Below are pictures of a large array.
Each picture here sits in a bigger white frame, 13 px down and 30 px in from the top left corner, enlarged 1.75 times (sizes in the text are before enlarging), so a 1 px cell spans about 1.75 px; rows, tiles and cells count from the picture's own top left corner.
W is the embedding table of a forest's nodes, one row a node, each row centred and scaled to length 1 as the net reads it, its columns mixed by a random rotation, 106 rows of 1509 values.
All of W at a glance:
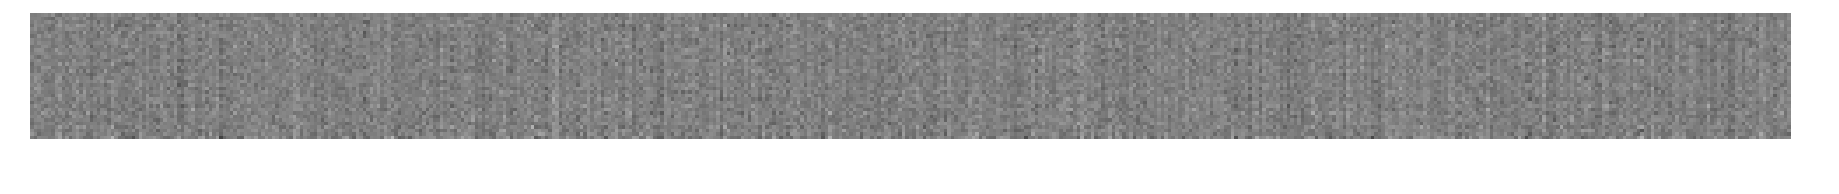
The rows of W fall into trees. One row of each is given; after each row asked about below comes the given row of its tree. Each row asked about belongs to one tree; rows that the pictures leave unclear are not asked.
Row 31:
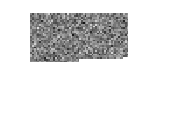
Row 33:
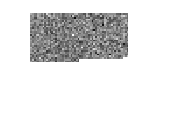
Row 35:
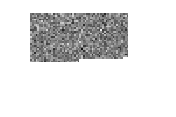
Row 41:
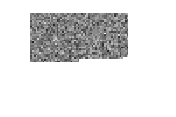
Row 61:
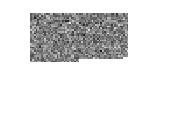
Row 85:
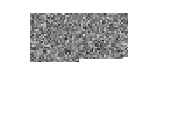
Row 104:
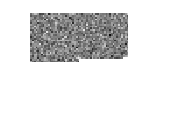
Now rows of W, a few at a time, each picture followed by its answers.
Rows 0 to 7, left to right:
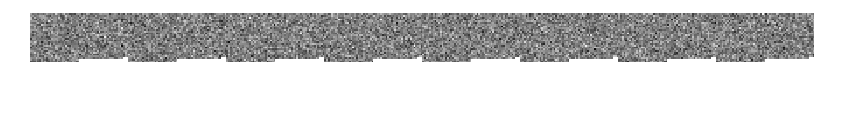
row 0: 85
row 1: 31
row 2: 41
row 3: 33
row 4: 31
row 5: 104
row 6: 85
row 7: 35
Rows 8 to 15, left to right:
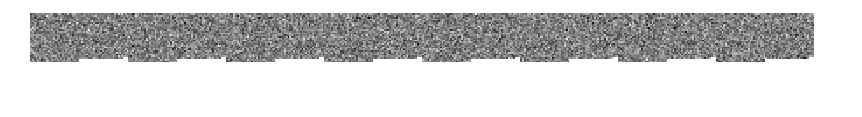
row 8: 61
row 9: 33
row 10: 33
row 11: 33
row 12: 31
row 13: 33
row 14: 85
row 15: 104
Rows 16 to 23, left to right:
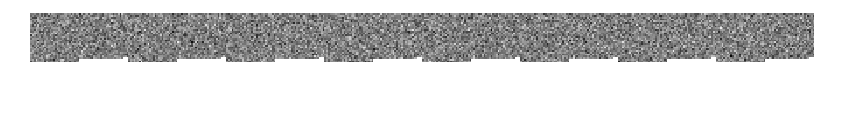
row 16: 35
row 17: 35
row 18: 61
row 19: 41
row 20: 35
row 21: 61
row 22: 104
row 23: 104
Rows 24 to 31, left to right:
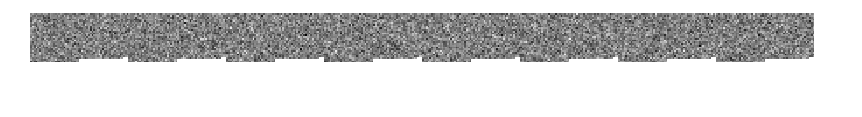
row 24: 41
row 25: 33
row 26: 104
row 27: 85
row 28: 104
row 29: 85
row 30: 31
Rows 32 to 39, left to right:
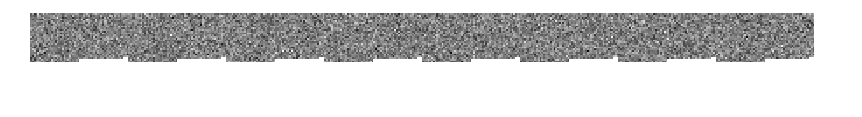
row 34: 31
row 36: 35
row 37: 104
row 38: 85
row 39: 31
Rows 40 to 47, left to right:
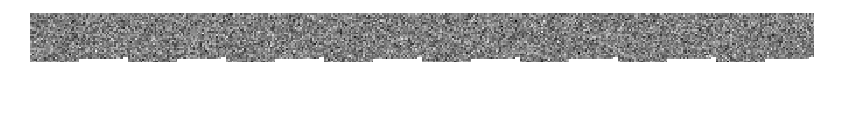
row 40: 31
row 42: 33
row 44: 31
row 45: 85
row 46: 61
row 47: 35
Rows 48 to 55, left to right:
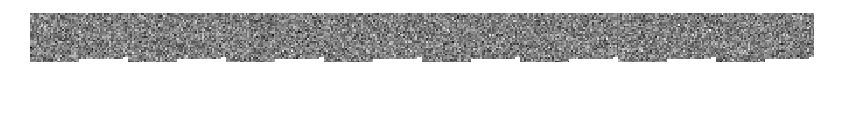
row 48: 85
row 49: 85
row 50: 31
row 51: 41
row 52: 104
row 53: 33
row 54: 31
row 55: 104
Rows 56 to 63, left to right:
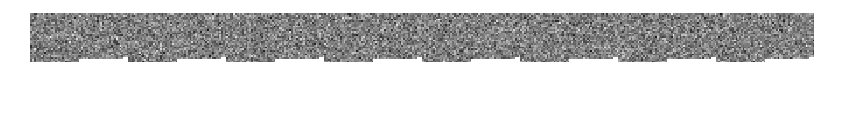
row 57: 104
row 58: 33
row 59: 61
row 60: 41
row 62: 31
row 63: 33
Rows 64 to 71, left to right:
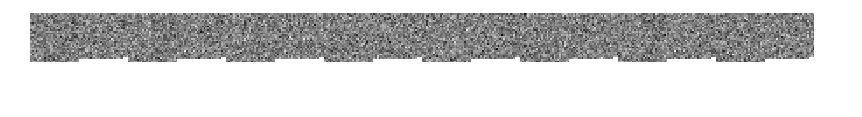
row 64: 31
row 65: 31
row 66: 33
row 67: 61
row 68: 104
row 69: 33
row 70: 31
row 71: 104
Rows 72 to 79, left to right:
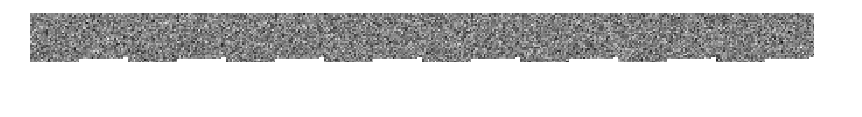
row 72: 33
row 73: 35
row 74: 35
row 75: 61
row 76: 35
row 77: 85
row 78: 31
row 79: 61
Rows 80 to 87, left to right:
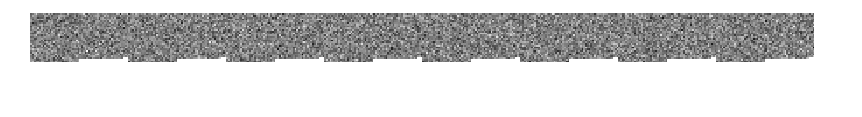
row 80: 31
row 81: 41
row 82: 35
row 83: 35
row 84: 85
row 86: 33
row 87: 41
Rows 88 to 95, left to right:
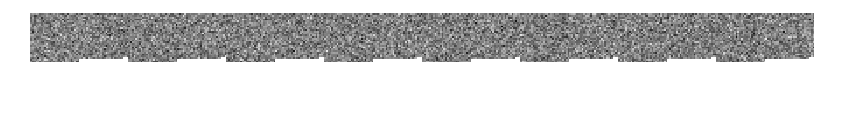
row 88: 104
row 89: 41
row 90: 104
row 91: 41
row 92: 31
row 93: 31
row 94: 35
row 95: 85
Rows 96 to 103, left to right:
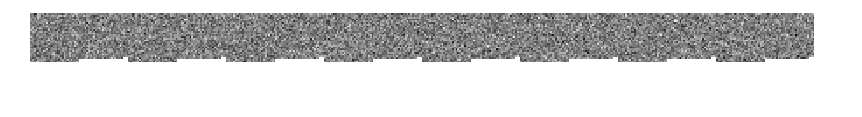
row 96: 33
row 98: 33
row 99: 104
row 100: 104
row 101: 61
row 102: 33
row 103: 104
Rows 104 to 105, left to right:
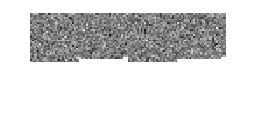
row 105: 33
